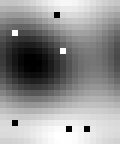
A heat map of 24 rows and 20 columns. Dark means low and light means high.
Ninth with the lowest average: middle left. Calmest part: middle right. Lone odd cells: 6, 2 higher and 4 lower than their neighbours.
